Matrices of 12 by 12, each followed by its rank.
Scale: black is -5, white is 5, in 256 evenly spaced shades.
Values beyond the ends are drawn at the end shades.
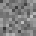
full rank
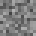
full rank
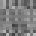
two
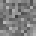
full rank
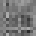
two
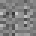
two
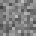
full rank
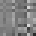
two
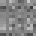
two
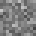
full rank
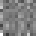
two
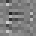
two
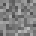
full rank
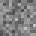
full rank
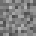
full rank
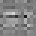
two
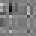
two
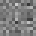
two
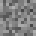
full rank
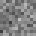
full rank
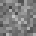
full rank
